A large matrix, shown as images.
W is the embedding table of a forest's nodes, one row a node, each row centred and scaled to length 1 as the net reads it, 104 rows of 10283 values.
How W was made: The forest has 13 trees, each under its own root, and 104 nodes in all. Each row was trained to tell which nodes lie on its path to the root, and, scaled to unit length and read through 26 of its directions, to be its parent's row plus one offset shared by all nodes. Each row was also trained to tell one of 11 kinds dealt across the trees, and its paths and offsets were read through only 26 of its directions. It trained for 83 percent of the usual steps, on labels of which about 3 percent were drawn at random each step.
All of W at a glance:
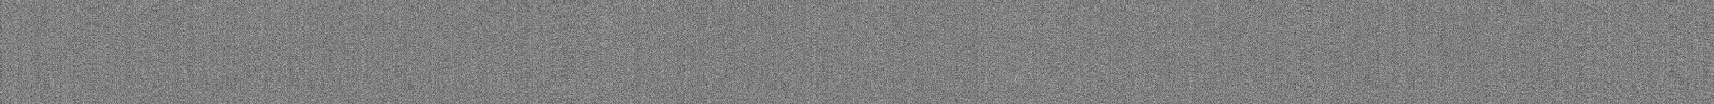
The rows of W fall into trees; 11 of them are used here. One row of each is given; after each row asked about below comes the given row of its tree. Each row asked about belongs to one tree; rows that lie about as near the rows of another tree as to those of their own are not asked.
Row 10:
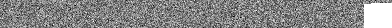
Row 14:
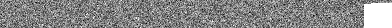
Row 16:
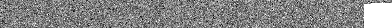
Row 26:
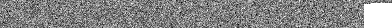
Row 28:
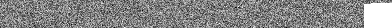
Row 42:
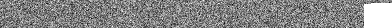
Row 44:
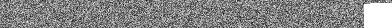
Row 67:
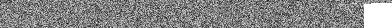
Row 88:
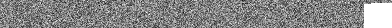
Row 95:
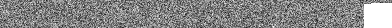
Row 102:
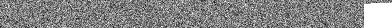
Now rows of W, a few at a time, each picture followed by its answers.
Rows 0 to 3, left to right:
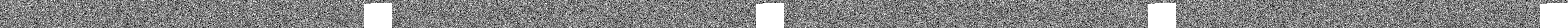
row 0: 26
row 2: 16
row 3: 67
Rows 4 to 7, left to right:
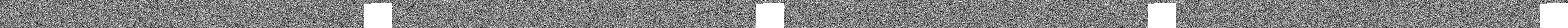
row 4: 26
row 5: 10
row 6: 10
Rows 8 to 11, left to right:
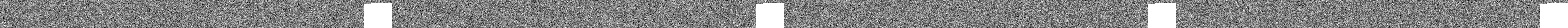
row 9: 102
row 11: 10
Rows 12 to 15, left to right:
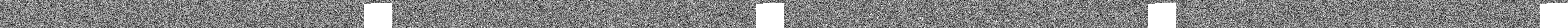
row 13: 102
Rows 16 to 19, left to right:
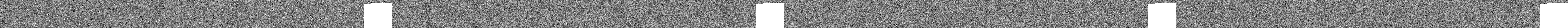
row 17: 26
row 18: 102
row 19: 14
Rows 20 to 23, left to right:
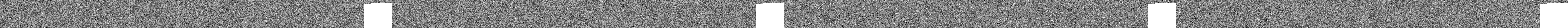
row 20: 67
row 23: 95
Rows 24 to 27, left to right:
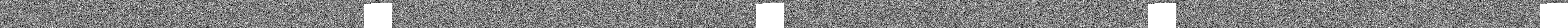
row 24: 102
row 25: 10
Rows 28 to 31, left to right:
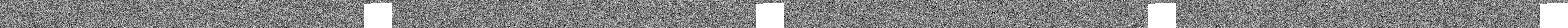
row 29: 16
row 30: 102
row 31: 10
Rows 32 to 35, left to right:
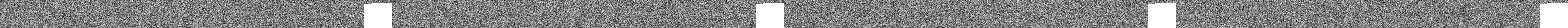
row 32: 44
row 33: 44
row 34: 14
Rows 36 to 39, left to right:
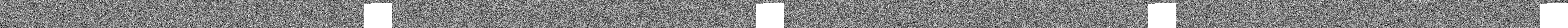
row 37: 88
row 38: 95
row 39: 26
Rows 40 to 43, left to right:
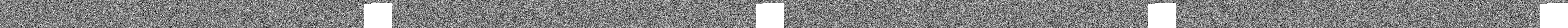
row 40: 14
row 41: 88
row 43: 67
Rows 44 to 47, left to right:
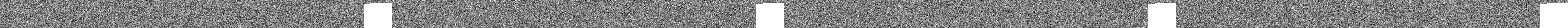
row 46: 14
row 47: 14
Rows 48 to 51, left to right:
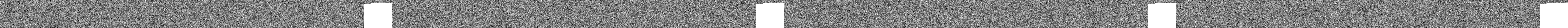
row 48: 16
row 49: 14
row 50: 28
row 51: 26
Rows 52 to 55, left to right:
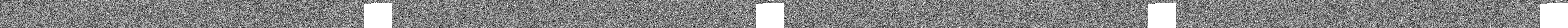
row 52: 44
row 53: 16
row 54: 14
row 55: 16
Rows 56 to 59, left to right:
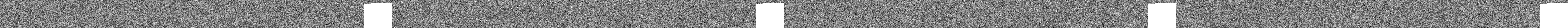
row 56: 42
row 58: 42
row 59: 28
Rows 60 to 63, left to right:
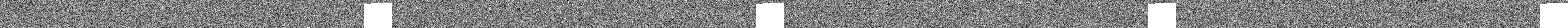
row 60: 10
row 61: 14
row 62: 26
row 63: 102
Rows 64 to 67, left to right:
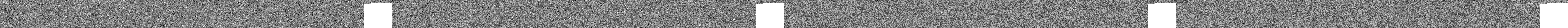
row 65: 26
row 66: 28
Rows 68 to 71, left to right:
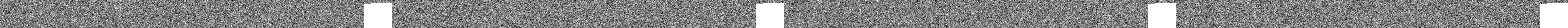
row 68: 14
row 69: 42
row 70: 16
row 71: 26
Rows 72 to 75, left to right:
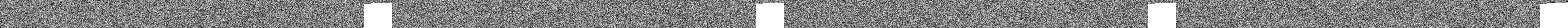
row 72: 95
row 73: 10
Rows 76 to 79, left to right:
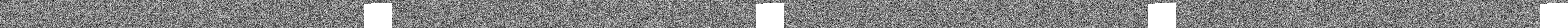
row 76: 44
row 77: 16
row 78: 102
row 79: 14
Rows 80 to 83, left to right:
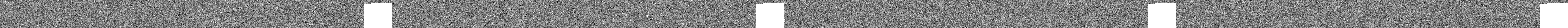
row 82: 102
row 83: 44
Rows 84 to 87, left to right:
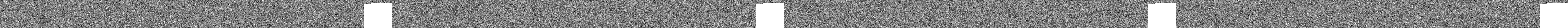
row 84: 102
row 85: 42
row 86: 10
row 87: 10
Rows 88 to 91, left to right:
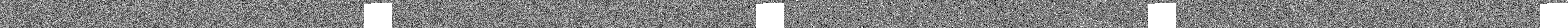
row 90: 26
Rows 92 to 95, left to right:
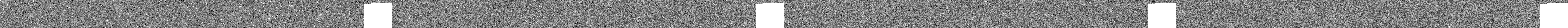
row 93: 67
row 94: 26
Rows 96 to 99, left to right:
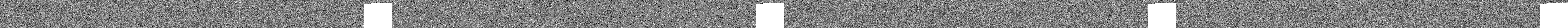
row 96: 10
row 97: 14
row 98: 102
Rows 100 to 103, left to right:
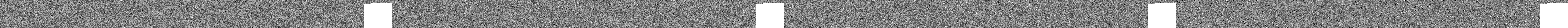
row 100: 28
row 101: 102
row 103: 26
